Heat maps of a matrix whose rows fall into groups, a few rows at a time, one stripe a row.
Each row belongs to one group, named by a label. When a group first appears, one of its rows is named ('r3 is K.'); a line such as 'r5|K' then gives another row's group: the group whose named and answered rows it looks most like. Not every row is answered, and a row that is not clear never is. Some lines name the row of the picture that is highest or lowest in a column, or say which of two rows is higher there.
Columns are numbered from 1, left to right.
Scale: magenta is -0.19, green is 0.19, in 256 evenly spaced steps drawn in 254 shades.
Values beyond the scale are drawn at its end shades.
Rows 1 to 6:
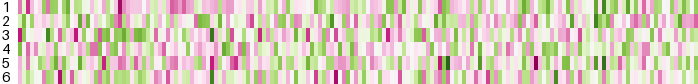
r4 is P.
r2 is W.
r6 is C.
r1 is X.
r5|X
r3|C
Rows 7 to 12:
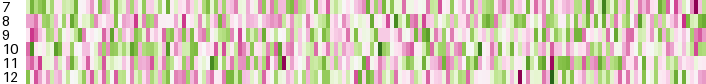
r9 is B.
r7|W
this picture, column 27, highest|10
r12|P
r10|C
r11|B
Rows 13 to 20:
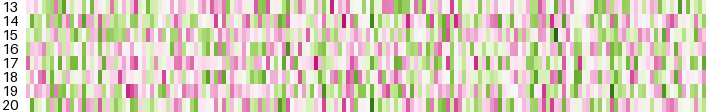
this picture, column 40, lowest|19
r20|C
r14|C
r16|B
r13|X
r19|X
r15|W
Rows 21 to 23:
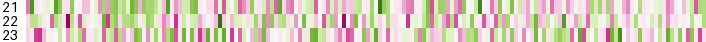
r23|B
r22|C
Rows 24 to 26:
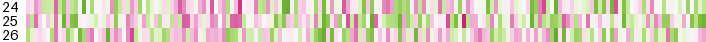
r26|P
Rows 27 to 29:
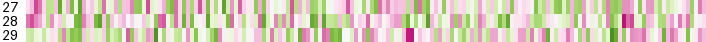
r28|B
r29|W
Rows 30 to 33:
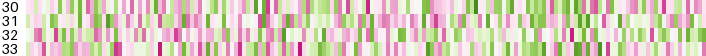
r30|B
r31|B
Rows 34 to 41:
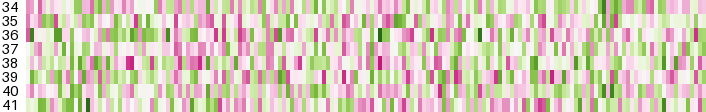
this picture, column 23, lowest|38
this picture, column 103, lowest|38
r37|X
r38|B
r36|C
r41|W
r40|B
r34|B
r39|C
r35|X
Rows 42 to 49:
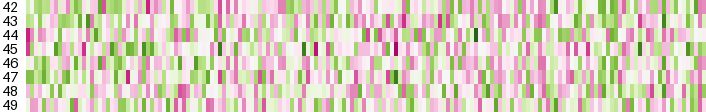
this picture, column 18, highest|44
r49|P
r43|W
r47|W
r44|B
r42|W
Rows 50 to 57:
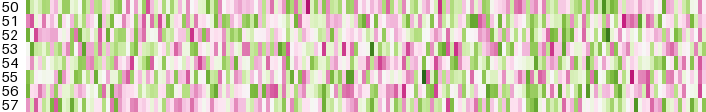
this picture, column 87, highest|53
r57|X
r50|W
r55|W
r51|B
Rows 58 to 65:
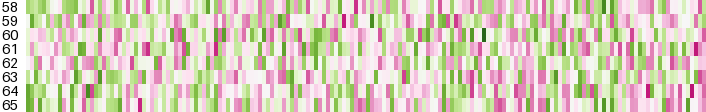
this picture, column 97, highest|60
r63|W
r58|W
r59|C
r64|W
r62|B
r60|B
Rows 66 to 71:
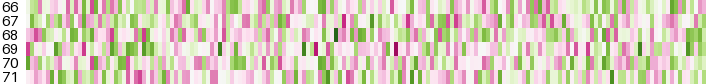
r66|P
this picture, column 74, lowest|71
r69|C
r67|C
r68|X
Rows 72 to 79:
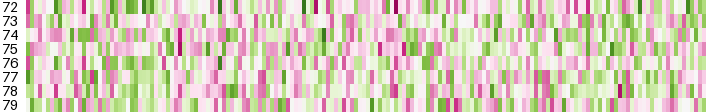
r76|C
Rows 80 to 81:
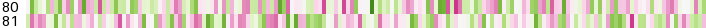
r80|C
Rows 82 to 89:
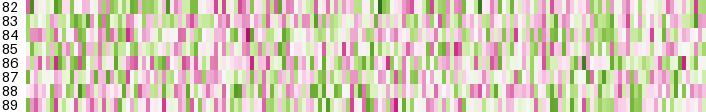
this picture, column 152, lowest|82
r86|X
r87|P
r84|P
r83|W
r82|C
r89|P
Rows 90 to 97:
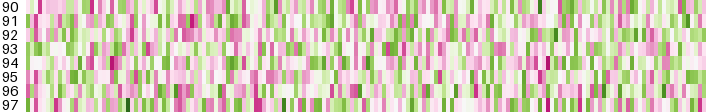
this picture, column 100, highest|94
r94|P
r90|P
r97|P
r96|X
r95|X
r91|P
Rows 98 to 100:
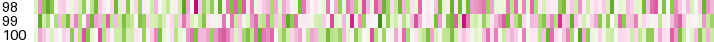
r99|C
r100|P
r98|W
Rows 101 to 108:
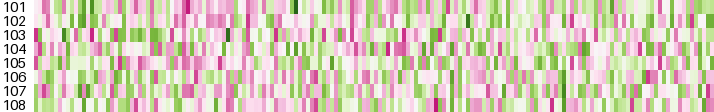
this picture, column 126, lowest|103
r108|W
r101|X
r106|W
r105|X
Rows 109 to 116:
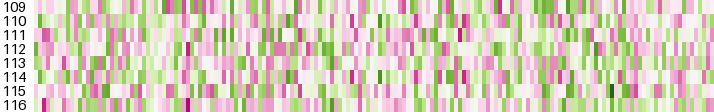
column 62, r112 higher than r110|No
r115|B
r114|C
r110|C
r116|P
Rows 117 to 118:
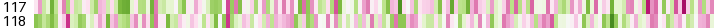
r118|W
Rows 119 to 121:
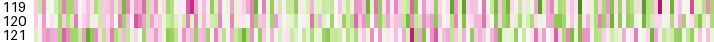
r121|P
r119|X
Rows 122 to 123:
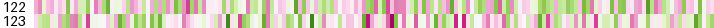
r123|C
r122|B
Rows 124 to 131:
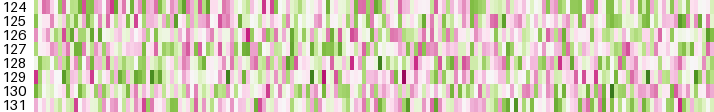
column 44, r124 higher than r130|Yes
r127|P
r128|C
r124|P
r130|W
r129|C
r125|P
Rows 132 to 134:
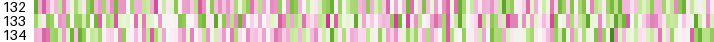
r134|X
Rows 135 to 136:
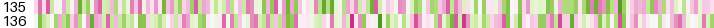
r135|B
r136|C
